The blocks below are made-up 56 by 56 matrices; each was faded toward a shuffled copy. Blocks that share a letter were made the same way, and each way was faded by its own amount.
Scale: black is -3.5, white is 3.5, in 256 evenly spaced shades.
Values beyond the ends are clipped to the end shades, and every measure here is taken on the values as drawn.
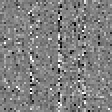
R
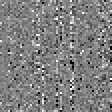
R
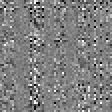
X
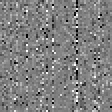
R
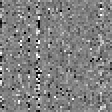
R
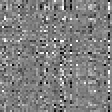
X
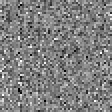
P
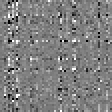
X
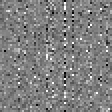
R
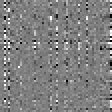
X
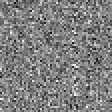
P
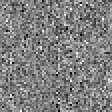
P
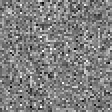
P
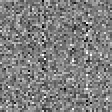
P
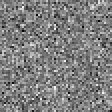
P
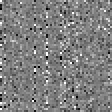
R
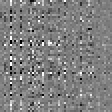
X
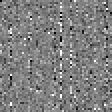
R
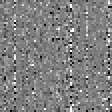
R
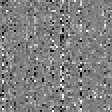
R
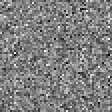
P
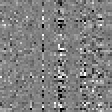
X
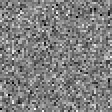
P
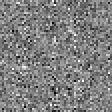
P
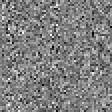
P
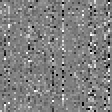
R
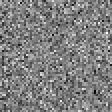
P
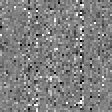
R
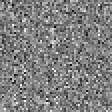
P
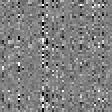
X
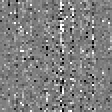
R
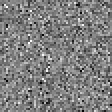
P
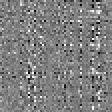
X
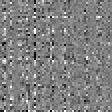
X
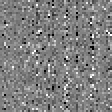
R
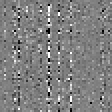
X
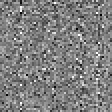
P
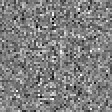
P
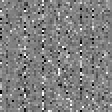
R
